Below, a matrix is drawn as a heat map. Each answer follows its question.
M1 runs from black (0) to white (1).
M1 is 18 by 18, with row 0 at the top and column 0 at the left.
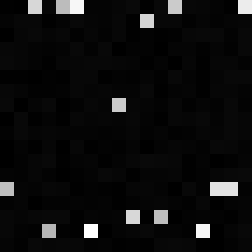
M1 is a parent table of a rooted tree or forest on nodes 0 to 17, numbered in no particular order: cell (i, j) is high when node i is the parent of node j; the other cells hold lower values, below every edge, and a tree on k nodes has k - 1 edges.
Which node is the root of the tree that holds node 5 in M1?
13
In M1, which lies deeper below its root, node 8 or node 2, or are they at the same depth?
node 2
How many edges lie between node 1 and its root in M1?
0
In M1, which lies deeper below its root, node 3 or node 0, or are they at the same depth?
node 3
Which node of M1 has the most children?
0
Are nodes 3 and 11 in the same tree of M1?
yes
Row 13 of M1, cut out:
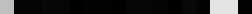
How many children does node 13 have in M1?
3
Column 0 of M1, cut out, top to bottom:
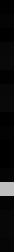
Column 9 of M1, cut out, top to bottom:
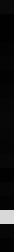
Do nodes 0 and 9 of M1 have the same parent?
no
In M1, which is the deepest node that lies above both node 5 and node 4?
0
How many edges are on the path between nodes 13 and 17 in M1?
2
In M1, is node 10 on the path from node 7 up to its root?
no
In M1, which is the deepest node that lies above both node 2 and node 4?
0
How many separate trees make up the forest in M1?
3
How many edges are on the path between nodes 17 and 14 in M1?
4
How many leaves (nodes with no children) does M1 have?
12
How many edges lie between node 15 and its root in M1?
1
